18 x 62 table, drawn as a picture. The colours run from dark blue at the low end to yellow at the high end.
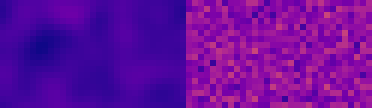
The table splits into one row of 2 panels. Panel 1,1: very low, blotchy, faint in contrast. Panel 1,2: low, fine-grained.
